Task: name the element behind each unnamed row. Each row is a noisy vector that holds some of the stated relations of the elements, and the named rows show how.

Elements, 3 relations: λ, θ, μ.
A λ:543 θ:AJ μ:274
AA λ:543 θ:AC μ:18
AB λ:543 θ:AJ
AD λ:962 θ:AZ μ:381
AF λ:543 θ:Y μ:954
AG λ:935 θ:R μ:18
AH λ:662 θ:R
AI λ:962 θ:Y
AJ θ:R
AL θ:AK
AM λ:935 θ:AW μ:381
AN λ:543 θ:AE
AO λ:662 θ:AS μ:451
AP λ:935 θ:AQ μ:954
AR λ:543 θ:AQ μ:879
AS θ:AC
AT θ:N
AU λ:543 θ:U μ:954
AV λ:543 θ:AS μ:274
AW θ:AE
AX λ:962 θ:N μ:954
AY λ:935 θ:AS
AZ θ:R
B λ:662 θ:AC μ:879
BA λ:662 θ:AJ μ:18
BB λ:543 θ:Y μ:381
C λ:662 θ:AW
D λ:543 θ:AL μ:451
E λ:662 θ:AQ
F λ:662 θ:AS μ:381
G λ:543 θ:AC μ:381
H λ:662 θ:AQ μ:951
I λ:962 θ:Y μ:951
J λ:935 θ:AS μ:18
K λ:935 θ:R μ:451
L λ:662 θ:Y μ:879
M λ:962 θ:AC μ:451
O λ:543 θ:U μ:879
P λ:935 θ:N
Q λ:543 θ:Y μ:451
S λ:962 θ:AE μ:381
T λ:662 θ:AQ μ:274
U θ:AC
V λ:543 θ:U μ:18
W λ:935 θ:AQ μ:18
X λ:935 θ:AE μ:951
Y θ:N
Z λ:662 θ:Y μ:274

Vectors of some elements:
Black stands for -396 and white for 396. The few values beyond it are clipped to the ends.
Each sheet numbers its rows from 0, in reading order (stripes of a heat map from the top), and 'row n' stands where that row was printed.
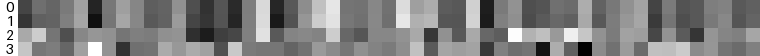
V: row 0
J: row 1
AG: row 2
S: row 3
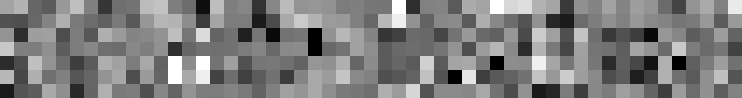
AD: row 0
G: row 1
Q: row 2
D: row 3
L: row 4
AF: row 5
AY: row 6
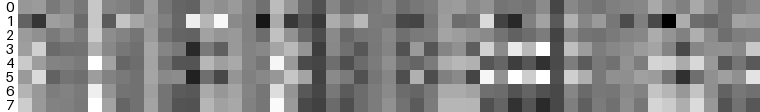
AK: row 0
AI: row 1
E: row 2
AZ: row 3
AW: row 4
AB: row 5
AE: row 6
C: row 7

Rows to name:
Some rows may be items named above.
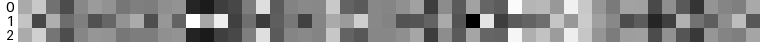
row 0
AG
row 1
AF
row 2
AG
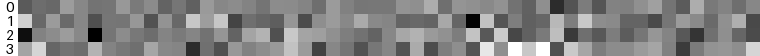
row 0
AC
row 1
AX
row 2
B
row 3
AJ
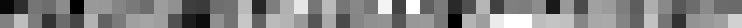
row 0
AV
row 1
A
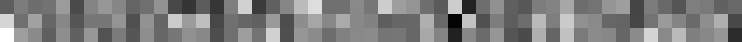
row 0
AA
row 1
AX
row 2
AP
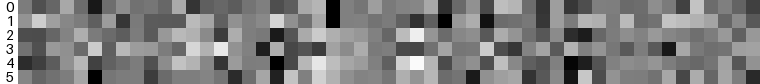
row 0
M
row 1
X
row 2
G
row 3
Y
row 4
F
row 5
AU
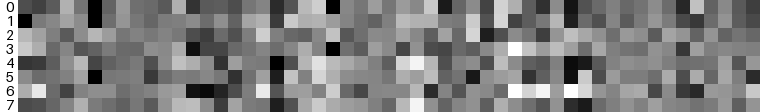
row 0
AO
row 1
O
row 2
W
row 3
K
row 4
F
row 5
AU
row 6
BA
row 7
G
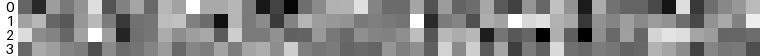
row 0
BB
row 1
AD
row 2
AM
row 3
AR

